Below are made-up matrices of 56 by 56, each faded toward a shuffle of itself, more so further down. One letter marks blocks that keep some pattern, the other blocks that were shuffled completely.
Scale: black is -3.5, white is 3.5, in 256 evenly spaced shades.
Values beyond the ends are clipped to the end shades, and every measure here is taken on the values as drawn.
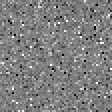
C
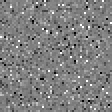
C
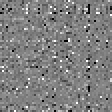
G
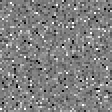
C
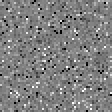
C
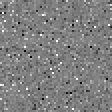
C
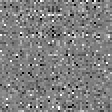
G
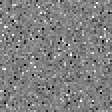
C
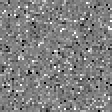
C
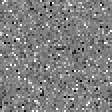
C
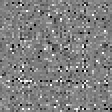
G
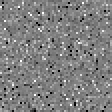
C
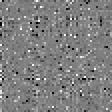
G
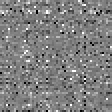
G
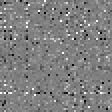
G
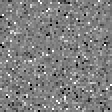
C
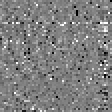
G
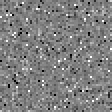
C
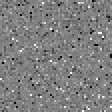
C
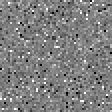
C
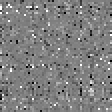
G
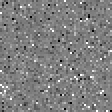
C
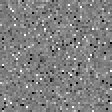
C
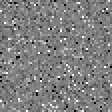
C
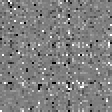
G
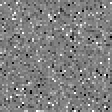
C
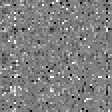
G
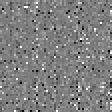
G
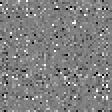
G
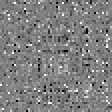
G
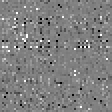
G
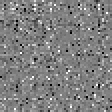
G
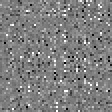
G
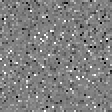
C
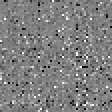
G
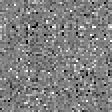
G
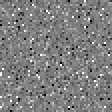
C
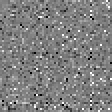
G
